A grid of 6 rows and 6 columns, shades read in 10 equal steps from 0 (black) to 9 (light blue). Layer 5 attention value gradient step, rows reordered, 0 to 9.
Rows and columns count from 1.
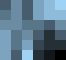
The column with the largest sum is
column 1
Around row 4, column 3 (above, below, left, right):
5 7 5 4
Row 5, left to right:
7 5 7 3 2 2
